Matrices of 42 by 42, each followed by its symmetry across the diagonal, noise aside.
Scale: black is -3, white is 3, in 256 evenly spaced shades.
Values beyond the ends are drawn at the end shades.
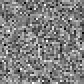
antisymmetric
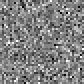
neither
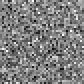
neither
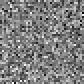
antisymmetric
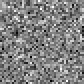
neither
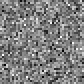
neither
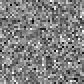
neither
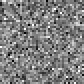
antisymmetric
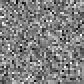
antisymmetric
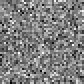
antisymmetric
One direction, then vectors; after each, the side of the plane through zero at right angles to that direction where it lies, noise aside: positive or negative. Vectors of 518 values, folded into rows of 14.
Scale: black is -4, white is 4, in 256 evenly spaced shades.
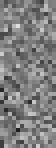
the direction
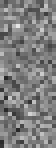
positive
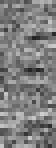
negative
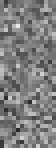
positive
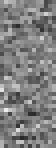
negative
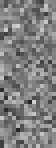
positive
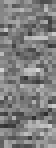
positive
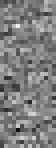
positive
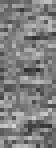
negative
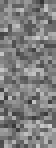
positive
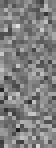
positive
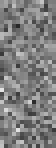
negative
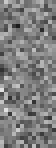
negative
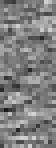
positive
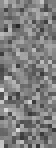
negative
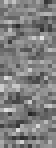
negative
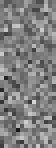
positive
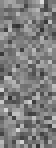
negative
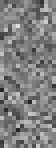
positive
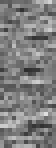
negative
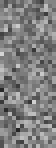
positive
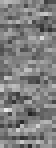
negative
